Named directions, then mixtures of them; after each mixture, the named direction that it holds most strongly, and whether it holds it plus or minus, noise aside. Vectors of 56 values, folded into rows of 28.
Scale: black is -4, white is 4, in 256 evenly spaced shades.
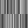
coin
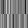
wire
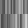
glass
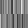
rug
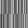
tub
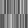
coin, plus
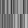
glass, plus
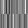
wire, minus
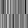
wire, plus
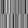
wire, plus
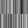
coin, minus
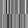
wire, minus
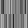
wire, plus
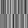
wire, plus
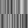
coin, plus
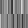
rug, plus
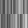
glass, plus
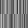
tub, minus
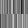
rug, minus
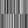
coin, plus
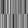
wire, plus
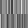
rug, plus
